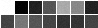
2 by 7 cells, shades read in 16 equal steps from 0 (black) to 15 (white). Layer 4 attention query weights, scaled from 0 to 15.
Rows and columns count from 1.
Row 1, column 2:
0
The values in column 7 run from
2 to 4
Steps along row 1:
down up up up down down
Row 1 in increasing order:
0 2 2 5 8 10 15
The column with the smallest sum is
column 7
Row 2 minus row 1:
-11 7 3 -1 -7 -5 2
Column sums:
19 7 7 9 13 11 6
